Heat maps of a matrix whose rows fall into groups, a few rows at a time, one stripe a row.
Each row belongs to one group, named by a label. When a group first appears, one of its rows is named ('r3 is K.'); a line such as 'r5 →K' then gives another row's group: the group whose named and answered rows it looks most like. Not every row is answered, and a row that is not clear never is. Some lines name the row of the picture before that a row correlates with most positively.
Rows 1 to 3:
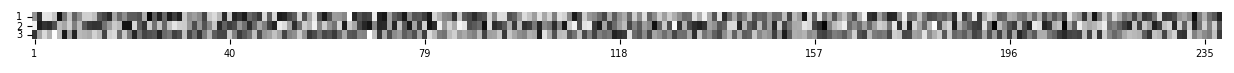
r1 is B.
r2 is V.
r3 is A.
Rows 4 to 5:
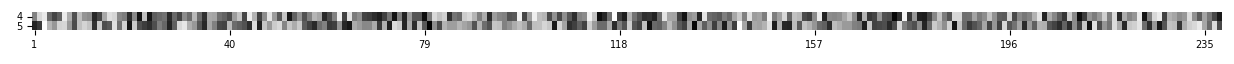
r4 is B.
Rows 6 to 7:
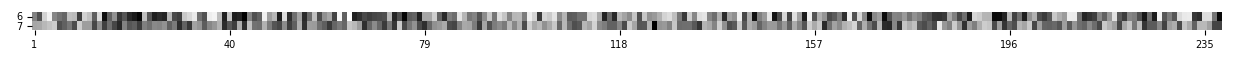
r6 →B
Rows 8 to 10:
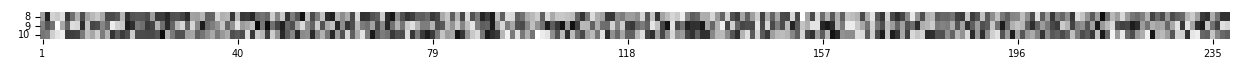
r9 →V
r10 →B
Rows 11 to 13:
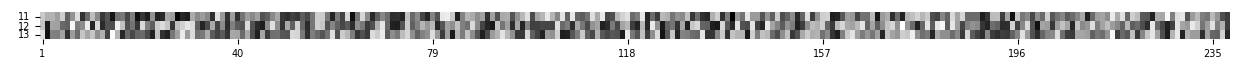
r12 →V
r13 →V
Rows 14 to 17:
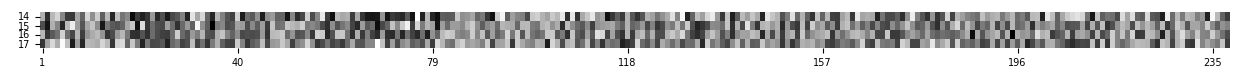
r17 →A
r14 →B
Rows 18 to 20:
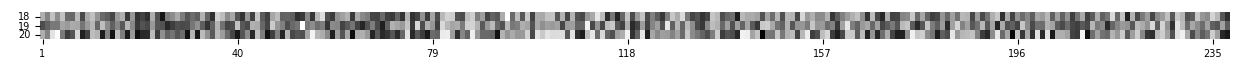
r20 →B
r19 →A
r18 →B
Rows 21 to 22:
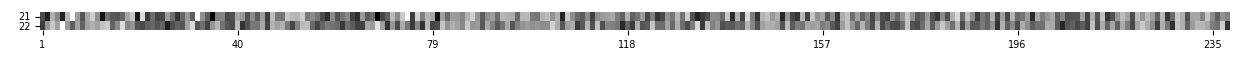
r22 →A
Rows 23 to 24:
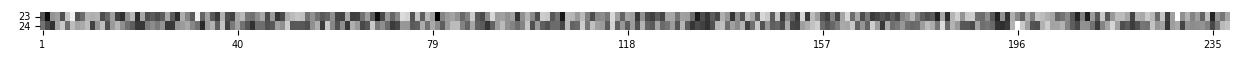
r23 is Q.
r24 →V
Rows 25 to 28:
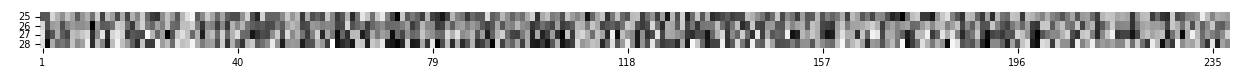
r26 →V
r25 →Q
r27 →V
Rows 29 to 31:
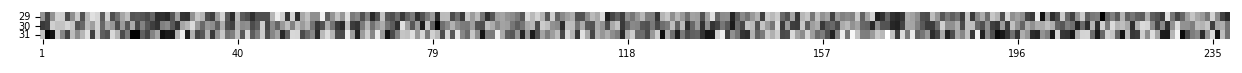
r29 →B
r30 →Q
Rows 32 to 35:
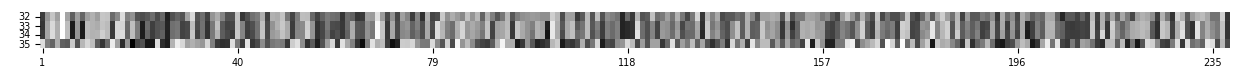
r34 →A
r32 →A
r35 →V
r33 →A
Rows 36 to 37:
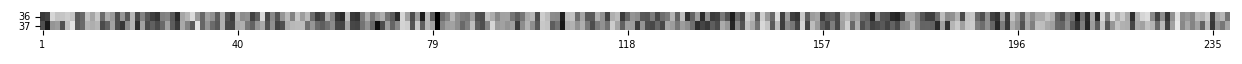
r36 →Q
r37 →Q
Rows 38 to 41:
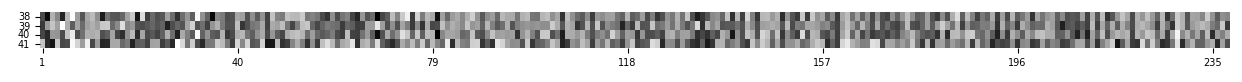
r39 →A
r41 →V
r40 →Q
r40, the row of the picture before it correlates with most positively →37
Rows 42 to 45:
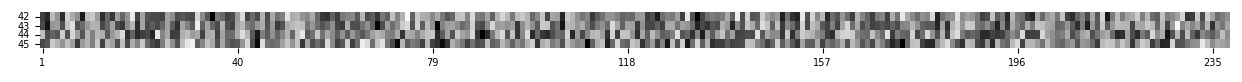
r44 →V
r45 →Q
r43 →Q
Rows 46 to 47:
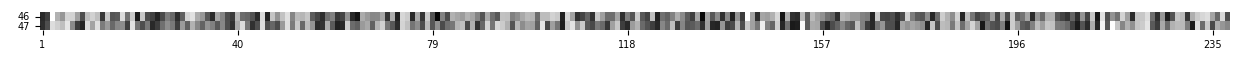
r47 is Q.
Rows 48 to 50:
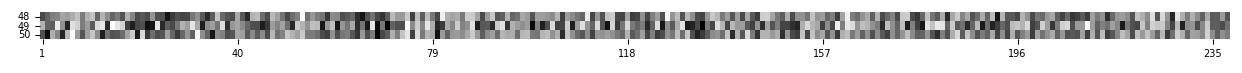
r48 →A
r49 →V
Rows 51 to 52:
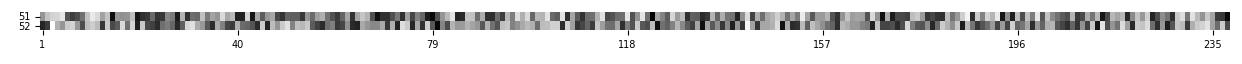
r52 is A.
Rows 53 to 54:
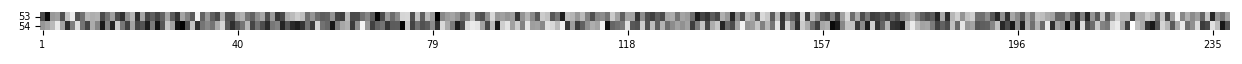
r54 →B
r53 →Q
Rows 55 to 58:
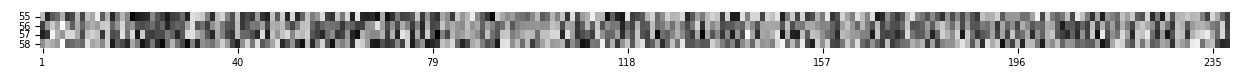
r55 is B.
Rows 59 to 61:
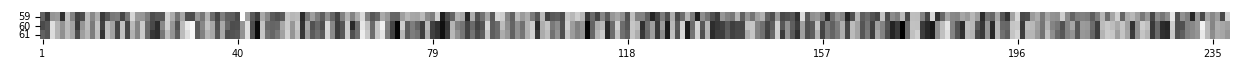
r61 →Q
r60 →Q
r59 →Q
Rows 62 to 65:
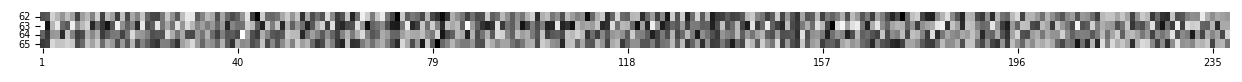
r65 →Q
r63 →V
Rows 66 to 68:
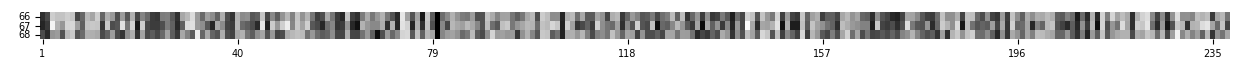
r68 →Q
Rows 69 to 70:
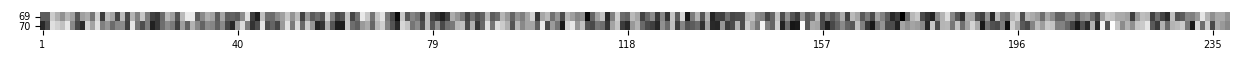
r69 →Q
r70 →Q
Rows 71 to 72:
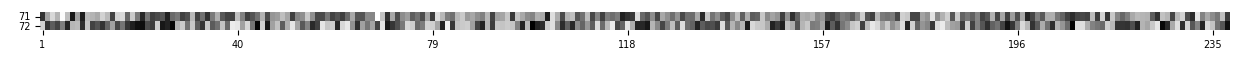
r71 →A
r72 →V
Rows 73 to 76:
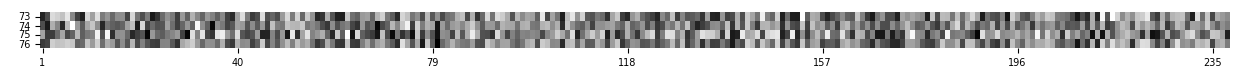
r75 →B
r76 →Q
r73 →Q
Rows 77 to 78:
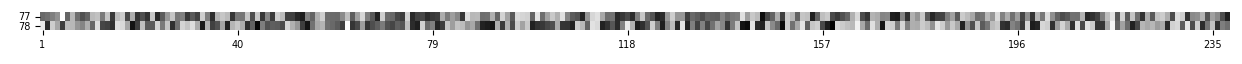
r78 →V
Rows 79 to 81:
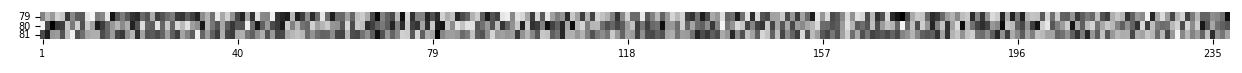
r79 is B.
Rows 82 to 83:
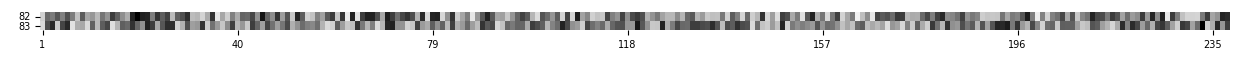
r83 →V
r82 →B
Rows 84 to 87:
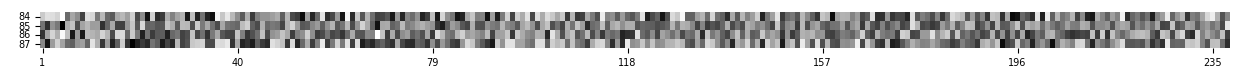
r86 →A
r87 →B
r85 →Q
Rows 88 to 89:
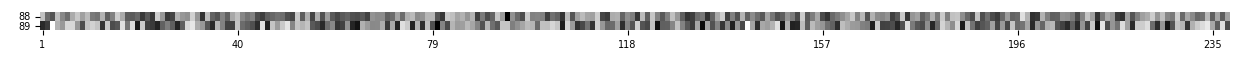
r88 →V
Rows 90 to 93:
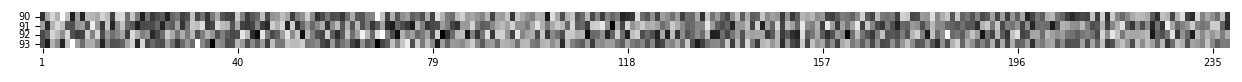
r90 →A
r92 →Q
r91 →B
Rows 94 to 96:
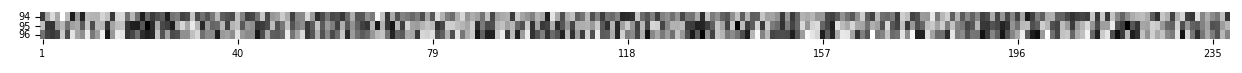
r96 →V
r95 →V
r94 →A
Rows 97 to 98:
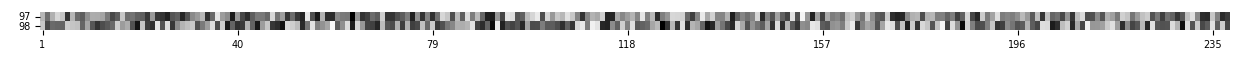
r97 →B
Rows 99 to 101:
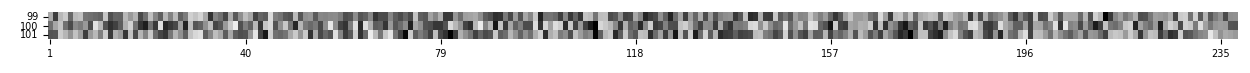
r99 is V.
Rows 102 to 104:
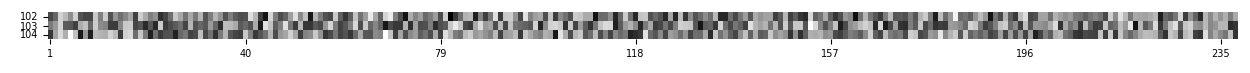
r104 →A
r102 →Q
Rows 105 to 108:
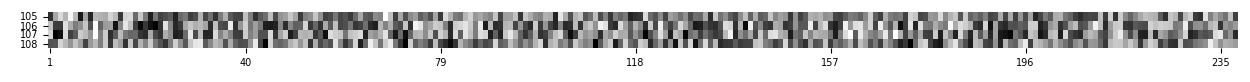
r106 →V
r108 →Q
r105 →A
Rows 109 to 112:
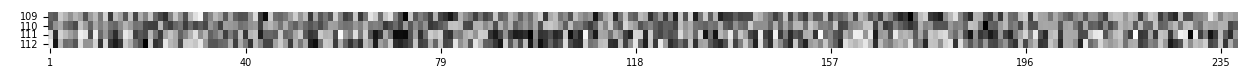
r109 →Q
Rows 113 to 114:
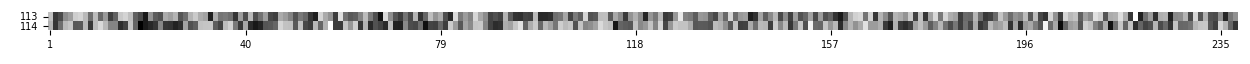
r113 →V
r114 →B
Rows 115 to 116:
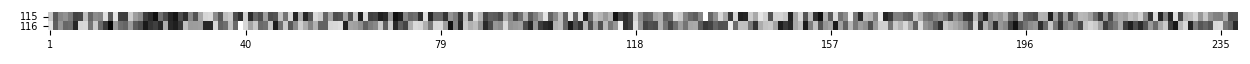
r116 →V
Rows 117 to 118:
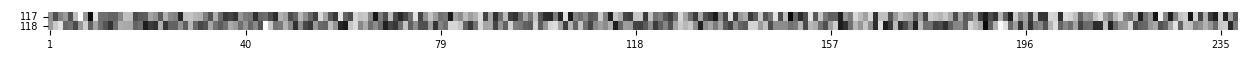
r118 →B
